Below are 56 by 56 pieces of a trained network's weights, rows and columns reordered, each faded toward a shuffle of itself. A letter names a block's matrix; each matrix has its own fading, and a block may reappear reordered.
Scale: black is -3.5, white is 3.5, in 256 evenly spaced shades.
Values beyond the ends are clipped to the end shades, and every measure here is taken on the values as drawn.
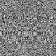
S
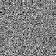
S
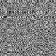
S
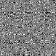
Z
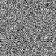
S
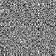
S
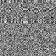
S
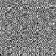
S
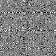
Z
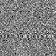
S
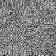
S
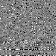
Z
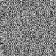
S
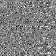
Z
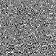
Z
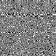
Z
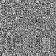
S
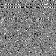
Z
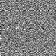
S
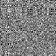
S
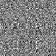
S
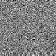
S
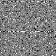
Z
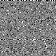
Z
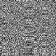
S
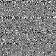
Z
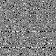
Z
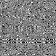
Z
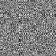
S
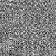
S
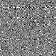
Z
